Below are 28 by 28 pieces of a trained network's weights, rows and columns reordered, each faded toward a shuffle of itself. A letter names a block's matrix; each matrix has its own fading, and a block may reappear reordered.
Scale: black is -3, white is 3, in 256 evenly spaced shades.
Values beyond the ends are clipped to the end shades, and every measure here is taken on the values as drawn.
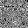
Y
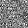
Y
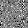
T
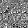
Y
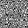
T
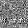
Y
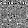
Y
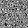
Y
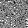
T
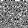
Y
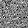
Y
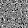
T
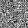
Y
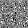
T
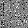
T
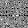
Y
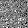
T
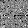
Y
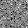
T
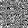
Y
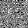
Y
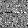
Y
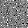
T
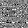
Y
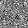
Y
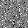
T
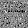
Y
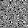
T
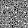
T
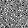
T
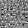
Y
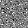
Y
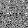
Y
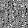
T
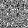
Y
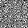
T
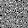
T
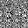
T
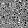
T
